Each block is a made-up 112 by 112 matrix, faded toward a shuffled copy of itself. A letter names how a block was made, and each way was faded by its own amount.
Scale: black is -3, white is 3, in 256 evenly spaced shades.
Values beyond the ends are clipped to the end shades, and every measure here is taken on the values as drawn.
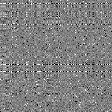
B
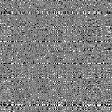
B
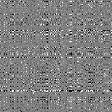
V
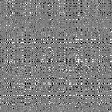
V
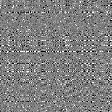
B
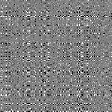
V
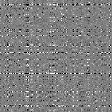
V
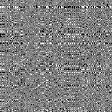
B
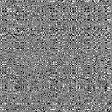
B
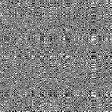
B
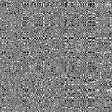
B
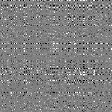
V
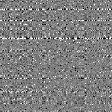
B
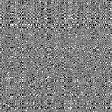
B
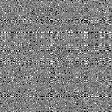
B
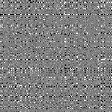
V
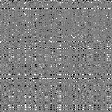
V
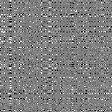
V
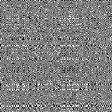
B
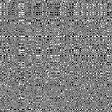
B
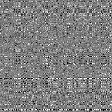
B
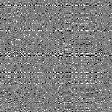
B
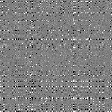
V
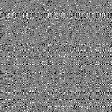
B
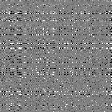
V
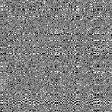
B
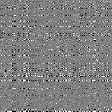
V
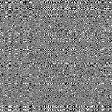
B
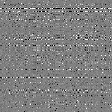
V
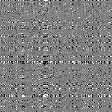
V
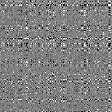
V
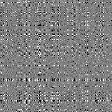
V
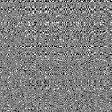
B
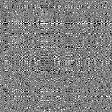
B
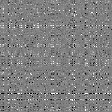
V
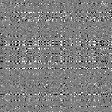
V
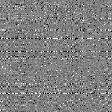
B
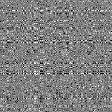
B
